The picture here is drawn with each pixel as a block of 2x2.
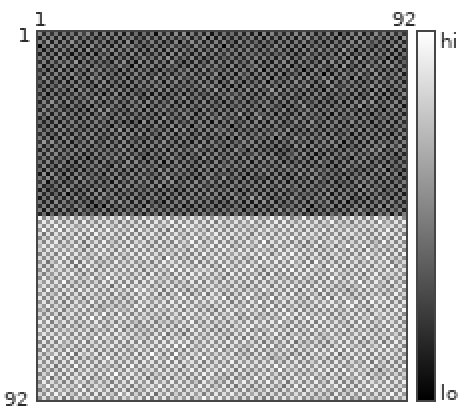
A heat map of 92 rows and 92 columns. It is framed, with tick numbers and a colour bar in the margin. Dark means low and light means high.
Mirror symmetry: none. Average level on the scale: 50%. Seam: horizontal, 50% of the way down, the bottom part higher.
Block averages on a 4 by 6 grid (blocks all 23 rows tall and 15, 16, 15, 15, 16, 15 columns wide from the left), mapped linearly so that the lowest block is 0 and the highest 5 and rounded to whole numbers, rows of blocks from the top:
0 0 0 0 0 0 / 0 0 0 0 0 0 / 5 5 5 5 5 5 / 5 5 5 5 5 5
